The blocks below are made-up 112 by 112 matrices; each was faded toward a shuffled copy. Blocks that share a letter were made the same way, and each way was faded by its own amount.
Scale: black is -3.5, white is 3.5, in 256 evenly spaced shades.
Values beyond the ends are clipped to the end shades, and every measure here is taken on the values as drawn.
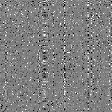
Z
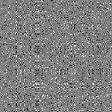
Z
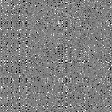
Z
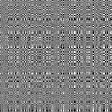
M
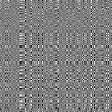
M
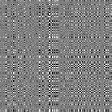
M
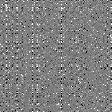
Z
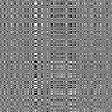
M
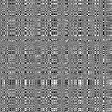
M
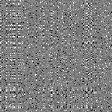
Z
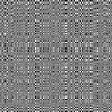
M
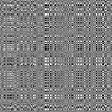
M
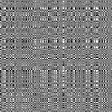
M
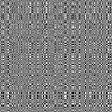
M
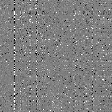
Z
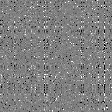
Z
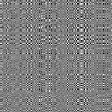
M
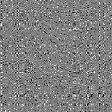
Z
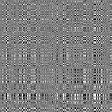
M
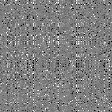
Z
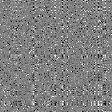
Z
